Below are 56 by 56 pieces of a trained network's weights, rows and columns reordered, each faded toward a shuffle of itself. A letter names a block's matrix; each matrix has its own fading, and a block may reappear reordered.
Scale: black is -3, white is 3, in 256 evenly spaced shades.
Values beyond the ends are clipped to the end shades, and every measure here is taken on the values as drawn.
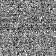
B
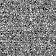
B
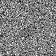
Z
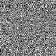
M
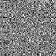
M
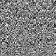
M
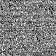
B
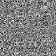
M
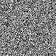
Z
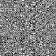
M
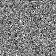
Z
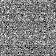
B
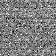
B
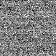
B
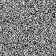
Z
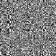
M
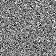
Z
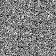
Z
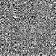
M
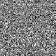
M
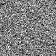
Z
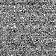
B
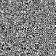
M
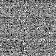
B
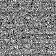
B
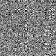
M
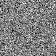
Z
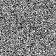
Z
